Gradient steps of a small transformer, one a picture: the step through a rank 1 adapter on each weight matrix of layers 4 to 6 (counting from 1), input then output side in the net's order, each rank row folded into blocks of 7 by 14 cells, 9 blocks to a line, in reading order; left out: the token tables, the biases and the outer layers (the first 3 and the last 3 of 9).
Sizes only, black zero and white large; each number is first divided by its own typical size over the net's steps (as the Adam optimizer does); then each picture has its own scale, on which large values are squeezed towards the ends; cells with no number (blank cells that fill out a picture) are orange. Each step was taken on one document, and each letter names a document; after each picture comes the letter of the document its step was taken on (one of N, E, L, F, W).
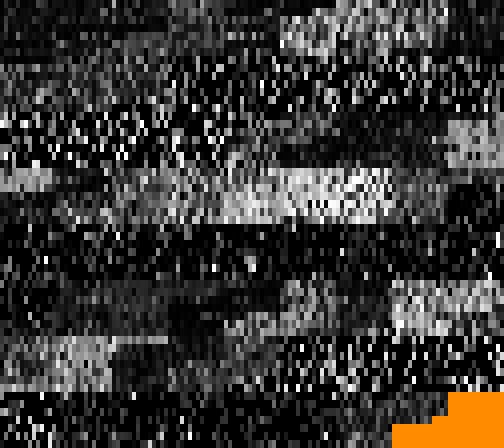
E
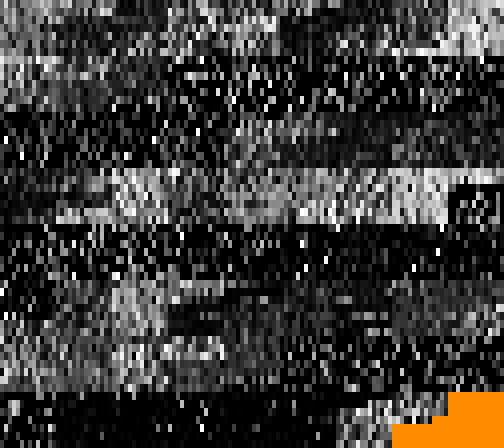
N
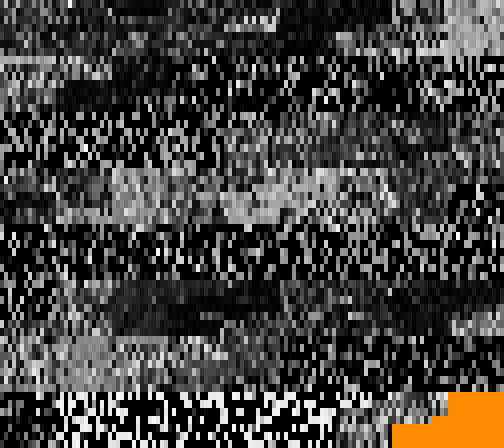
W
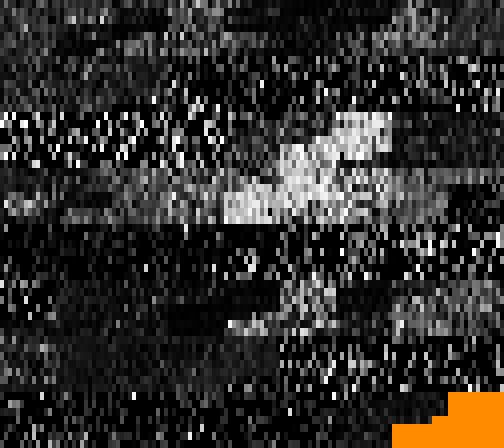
E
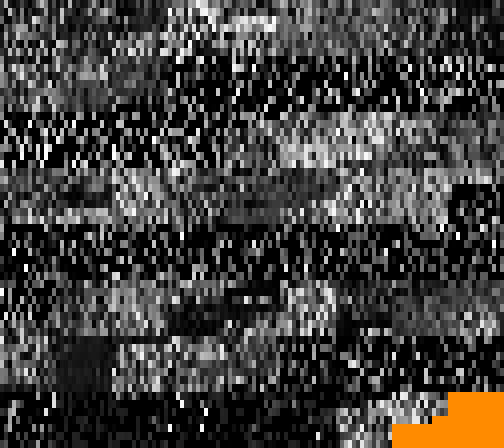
N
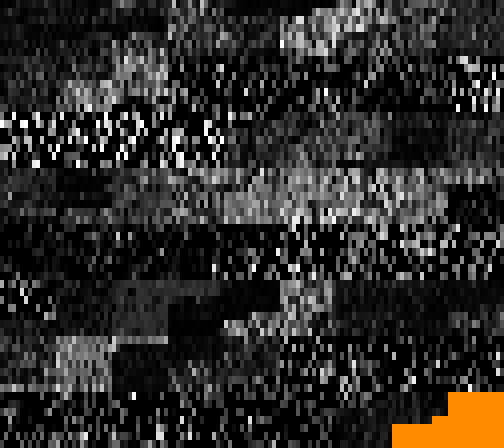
E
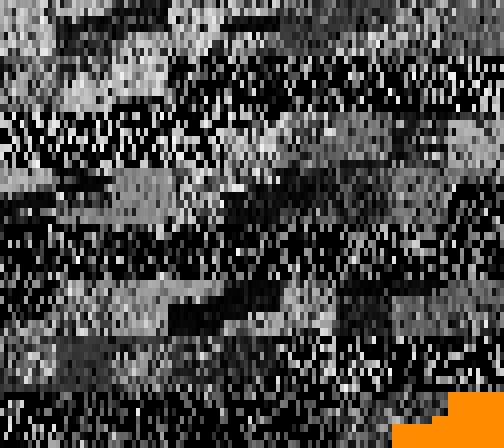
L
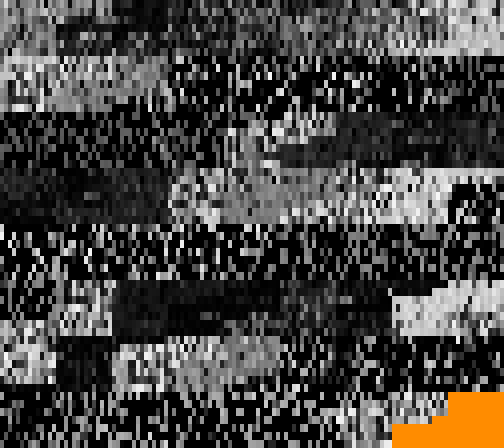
W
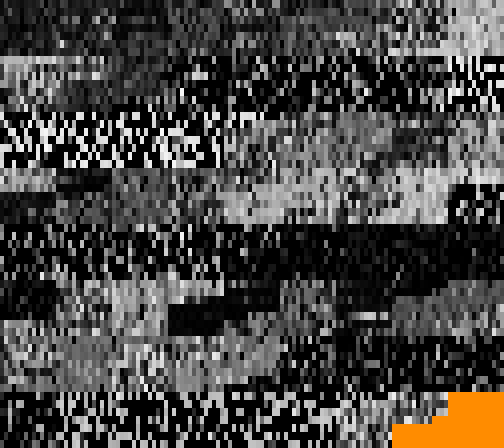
W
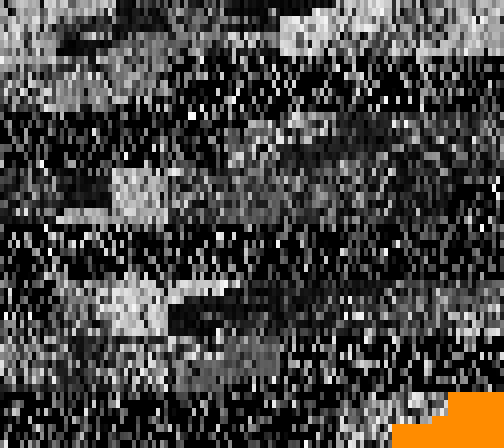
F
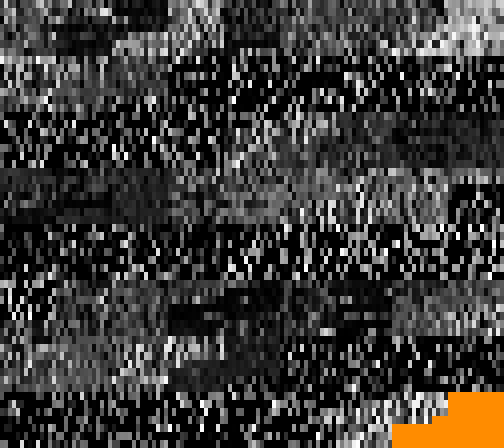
N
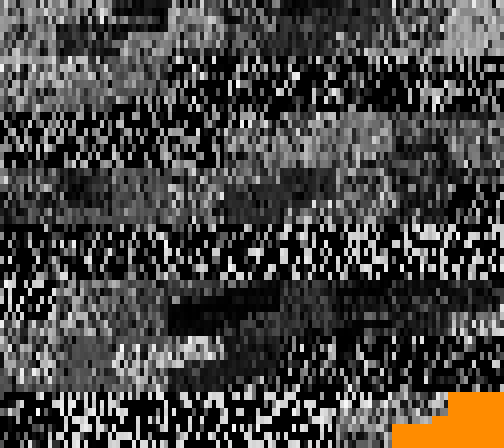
W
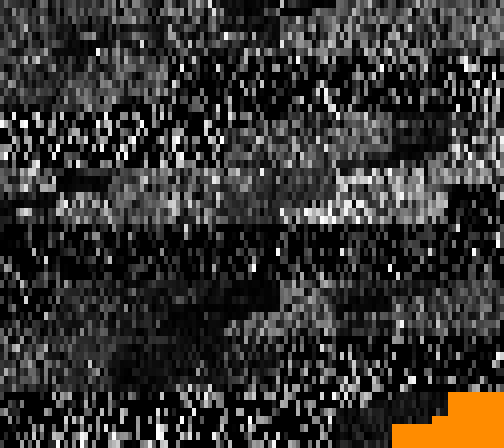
E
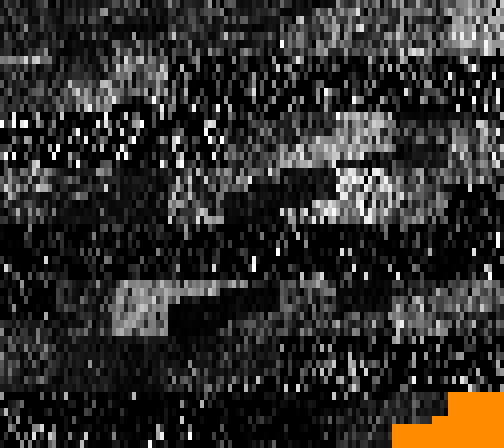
E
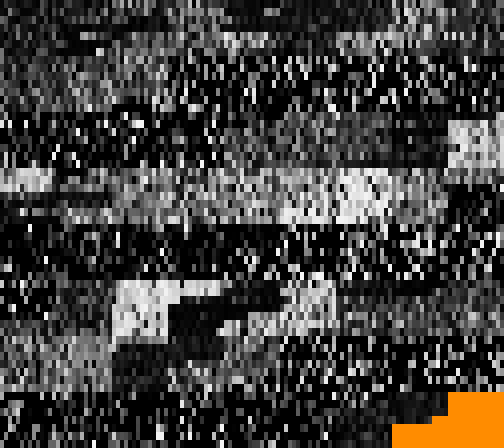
E
